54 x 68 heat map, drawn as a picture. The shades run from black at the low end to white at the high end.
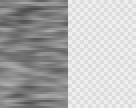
It is made of 1 by 2 panels. Panel 1,1: middling, streaked across. Panel 1,2: very high, checkered, faint in contrast.
